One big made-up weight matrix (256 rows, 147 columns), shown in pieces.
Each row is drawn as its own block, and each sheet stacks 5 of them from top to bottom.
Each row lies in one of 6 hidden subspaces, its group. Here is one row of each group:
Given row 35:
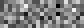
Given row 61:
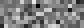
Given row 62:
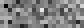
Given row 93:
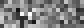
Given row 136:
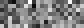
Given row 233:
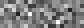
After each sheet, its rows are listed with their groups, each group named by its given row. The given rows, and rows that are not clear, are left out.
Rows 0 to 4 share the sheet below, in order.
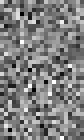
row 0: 93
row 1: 93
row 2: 233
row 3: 136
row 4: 61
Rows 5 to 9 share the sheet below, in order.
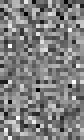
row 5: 62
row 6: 61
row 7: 35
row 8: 61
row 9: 62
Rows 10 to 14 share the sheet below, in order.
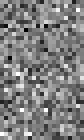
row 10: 35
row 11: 61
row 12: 93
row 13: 62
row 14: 233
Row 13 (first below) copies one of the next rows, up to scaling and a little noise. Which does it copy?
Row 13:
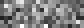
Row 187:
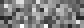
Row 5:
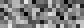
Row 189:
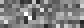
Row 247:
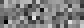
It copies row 187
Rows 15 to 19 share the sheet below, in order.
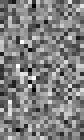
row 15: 136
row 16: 93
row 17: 93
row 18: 136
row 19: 93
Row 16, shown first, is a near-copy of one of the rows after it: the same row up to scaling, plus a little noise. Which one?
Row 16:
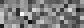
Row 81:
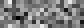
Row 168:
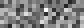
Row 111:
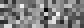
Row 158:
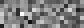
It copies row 158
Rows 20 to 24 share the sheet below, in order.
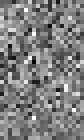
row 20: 233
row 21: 136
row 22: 136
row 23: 35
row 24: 136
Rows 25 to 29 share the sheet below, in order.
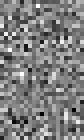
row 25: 61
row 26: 62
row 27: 93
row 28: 35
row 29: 35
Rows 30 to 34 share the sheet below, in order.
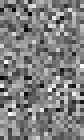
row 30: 233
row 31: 61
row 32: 233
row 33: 35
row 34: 136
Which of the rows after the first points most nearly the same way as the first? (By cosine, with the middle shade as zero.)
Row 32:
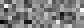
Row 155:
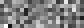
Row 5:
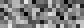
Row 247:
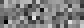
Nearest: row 155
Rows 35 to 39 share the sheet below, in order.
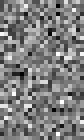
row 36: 35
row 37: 93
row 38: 233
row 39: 233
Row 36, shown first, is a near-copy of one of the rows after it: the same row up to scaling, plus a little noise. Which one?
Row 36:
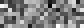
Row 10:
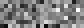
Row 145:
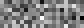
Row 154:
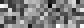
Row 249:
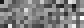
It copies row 154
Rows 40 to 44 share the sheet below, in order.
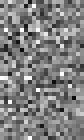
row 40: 136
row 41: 62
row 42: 233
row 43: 61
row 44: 61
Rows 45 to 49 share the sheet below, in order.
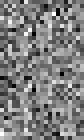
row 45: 62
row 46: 136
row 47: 233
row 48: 136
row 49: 233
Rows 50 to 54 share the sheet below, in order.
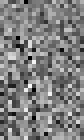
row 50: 61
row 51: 93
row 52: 136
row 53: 136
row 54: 136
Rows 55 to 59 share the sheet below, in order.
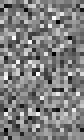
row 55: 233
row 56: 233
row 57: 62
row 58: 35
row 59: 62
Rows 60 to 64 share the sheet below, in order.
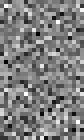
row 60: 233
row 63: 233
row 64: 35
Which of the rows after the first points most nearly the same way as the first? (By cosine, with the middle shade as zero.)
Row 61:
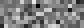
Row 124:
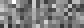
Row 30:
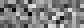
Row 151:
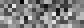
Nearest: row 124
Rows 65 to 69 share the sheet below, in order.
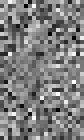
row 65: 136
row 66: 35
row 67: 35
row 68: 35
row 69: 136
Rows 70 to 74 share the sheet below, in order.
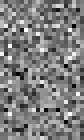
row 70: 35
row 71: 61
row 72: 93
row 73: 35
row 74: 93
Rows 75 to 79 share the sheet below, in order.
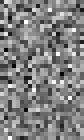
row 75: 233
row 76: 35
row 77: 233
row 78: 136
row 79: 62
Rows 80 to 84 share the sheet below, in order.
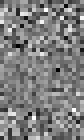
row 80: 93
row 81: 93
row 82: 93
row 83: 35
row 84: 136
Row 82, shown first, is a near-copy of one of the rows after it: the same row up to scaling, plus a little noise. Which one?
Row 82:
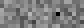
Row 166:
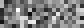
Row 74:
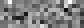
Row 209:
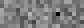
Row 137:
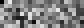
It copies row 209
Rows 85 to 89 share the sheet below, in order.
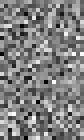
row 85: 62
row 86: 35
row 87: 233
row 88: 62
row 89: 136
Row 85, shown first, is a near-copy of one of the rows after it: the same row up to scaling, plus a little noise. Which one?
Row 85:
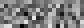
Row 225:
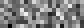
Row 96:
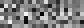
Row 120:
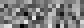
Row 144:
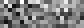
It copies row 120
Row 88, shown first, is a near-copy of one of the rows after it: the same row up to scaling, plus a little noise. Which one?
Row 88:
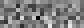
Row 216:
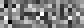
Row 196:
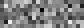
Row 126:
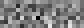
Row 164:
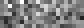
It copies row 126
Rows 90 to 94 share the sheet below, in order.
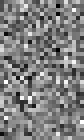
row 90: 35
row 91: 233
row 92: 35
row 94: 233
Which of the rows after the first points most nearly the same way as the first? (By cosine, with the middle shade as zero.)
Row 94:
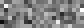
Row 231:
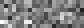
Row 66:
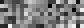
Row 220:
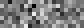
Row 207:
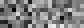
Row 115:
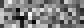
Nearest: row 207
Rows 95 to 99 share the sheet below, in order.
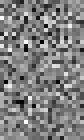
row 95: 62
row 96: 62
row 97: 35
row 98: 93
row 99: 233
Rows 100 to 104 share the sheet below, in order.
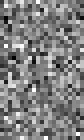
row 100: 62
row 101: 93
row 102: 136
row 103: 136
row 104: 62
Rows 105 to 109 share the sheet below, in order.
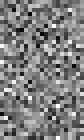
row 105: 233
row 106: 62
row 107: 35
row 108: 233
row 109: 35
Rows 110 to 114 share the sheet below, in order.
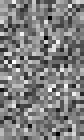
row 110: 136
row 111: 93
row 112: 62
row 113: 35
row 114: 233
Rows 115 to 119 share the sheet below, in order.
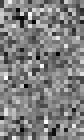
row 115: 93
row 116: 35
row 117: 62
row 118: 61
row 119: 93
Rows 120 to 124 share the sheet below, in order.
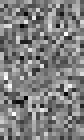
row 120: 62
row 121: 93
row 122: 62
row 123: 93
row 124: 136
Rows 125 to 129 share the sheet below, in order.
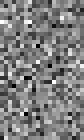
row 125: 233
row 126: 62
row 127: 233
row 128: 136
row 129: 61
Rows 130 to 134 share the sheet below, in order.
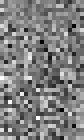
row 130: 35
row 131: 61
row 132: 233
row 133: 61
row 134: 61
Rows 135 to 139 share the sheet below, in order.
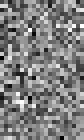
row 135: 35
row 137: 93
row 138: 93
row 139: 61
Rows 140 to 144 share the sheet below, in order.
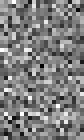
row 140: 136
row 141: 233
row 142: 62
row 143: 233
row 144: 62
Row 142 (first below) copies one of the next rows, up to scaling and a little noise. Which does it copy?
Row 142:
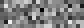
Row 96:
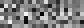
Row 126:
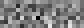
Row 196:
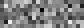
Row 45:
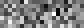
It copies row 196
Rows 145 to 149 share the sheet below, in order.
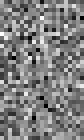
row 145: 35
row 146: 136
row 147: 136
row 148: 61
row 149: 136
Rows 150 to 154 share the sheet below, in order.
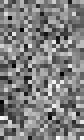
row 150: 61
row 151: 62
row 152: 233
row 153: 233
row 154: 35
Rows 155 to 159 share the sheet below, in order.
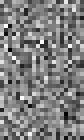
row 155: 35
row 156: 62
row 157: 136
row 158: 93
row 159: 35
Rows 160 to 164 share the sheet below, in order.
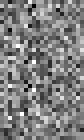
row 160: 136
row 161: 93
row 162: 136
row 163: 136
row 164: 62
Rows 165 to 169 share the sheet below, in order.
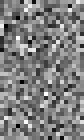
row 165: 61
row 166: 93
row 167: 62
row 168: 93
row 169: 233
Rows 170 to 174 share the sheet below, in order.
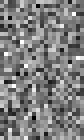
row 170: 61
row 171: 93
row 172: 61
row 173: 136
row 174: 136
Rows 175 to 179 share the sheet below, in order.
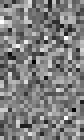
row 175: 233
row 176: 93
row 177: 136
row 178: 35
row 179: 93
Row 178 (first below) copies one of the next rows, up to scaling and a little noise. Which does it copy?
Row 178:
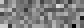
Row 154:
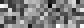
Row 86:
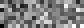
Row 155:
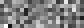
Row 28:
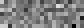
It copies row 28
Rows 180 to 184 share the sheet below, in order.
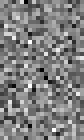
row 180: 61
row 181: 233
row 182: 61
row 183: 136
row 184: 233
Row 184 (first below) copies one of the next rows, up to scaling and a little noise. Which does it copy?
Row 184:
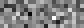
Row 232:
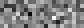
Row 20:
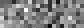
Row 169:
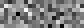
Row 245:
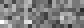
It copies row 232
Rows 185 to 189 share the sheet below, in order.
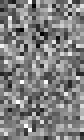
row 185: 136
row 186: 62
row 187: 62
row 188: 93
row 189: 62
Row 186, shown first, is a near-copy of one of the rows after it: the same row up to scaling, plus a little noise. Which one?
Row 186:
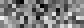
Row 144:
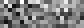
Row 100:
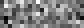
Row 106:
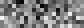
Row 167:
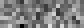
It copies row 106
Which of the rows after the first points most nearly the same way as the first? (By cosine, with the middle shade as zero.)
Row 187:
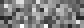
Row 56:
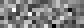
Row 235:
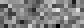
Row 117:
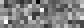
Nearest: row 56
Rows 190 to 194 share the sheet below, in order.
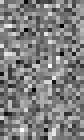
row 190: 61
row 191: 61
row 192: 233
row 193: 136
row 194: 93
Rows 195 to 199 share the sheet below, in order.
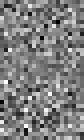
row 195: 233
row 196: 62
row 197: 35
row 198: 233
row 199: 62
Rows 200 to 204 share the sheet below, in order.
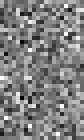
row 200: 93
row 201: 93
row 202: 233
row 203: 93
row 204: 233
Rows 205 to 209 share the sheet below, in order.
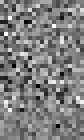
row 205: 233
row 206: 62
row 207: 233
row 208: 62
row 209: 93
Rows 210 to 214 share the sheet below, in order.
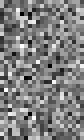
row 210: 93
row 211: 93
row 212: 233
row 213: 62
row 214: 136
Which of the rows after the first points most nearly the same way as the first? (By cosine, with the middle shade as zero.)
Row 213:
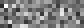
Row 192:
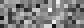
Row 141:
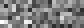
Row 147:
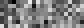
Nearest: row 147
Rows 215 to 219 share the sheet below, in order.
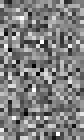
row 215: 93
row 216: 62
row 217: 62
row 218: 136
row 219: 61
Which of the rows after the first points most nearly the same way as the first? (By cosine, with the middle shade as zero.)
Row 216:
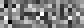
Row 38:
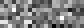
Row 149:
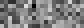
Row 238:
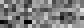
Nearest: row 38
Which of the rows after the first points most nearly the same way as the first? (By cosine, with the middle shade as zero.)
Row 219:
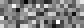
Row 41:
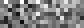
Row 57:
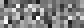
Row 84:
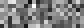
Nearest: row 57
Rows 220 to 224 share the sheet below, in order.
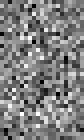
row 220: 136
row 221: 136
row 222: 35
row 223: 62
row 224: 62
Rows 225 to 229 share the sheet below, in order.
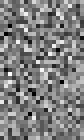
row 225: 62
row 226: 233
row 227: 61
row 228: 62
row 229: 136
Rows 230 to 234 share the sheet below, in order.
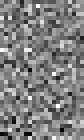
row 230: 61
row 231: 233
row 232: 233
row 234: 233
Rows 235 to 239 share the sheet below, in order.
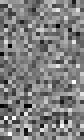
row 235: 35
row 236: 61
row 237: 35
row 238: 233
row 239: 62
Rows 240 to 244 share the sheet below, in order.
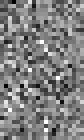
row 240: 136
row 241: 61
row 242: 233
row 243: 62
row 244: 93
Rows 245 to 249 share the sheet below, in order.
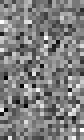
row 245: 233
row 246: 93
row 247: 62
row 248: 61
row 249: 35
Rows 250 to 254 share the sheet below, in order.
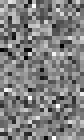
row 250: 136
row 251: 233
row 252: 61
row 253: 233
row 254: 233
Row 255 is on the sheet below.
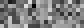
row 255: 136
